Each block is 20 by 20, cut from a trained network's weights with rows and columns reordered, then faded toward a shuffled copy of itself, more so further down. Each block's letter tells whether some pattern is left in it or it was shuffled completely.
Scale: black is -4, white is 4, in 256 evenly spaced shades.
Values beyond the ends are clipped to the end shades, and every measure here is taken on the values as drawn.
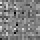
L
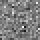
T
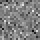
T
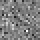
T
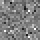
T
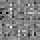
L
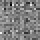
L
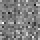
L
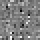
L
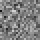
L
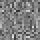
L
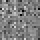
L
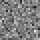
T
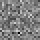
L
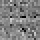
L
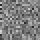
L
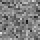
T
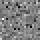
T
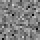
T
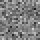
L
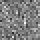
T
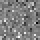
T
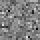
T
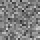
T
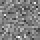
T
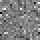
T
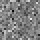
T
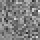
L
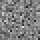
T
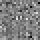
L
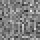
L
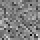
T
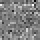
L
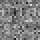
L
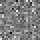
L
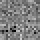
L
